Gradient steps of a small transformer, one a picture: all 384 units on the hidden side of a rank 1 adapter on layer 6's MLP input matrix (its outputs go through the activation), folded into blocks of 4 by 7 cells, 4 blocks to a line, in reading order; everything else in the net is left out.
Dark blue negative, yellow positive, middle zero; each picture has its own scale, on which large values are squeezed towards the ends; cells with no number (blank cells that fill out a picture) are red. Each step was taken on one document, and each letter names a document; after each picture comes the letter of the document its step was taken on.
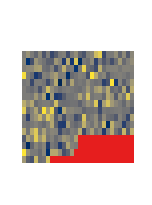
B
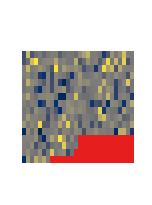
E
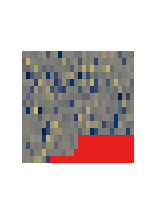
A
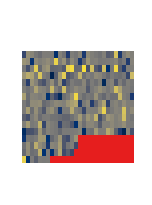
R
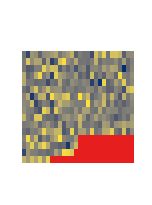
B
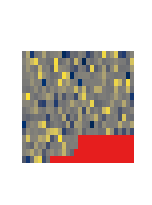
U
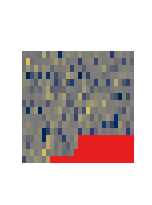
A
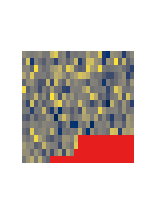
R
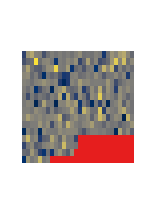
E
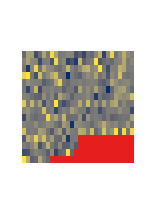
B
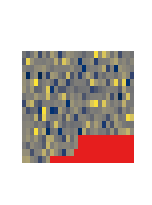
A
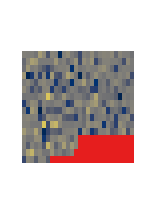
A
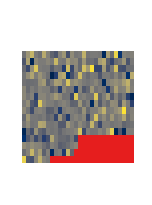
R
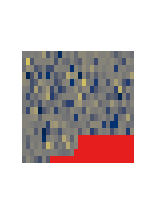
A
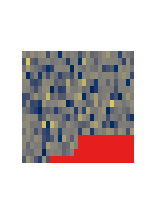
A
